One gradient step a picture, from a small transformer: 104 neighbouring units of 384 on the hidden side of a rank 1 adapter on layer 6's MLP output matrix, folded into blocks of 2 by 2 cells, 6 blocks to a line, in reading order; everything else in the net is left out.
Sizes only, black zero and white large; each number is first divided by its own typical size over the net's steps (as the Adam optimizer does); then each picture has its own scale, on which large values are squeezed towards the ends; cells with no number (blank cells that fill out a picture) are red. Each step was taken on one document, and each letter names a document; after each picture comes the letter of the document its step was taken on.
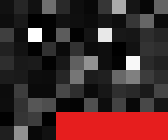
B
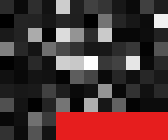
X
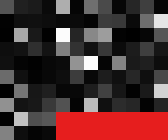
X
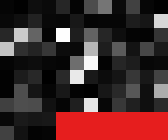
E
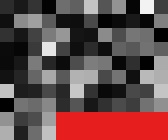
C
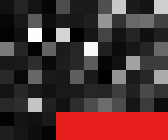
B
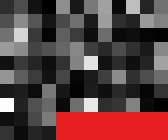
X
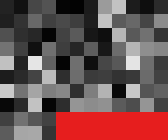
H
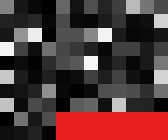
X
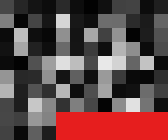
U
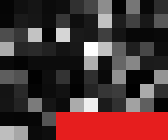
E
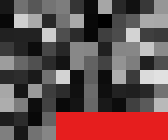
C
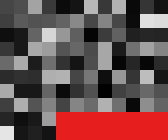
C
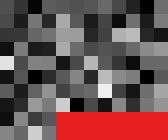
C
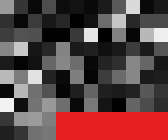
U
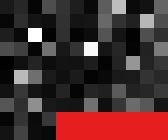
B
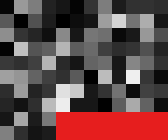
U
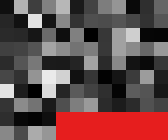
C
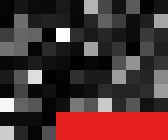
E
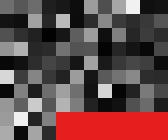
U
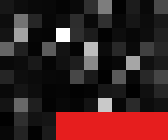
E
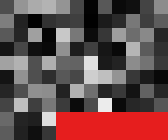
H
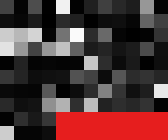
X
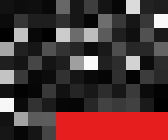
X
